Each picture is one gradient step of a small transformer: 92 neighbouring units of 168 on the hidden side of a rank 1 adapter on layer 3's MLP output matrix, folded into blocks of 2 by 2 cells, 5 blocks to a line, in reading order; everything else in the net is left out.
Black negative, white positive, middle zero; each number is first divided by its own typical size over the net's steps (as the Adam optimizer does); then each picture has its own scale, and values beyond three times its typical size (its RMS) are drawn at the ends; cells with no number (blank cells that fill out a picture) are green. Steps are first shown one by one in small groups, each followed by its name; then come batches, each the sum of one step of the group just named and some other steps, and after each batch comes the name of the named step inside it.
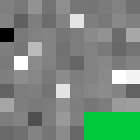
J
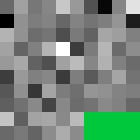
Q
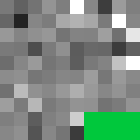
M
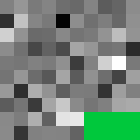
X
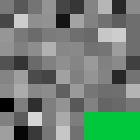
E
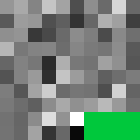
X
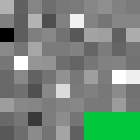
J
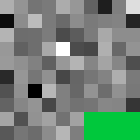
Q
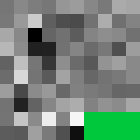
X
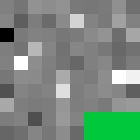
J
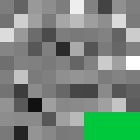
M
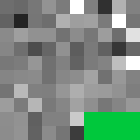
M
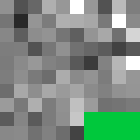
M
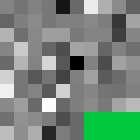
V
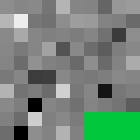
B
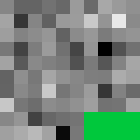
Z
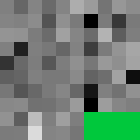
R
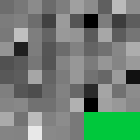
R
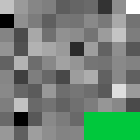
B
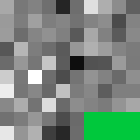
V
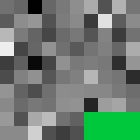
V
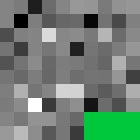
R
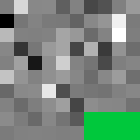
Z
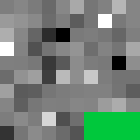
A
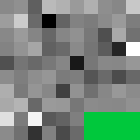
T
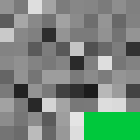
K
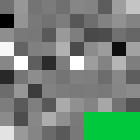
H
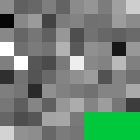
H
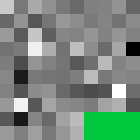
K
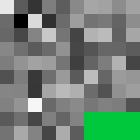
K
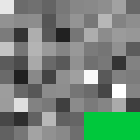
A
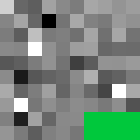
T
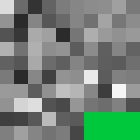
A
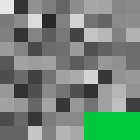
K
